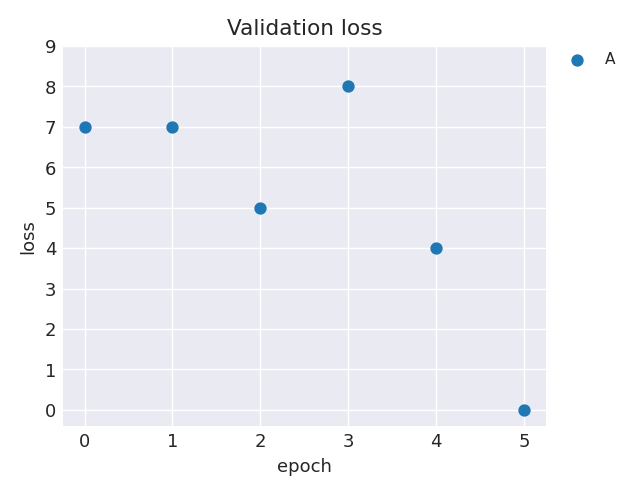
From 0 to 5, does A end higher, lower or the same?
lower
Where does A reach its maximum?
3
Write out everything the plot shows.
Title: Validation loss
x-axis: epoch, ticks 0 1 2 3 4 5
y-axis: loss, ticks 0 1 2 3 4 5 6 7 8 9
Legend: A
Values:
A: 7 7 5 8 4 0
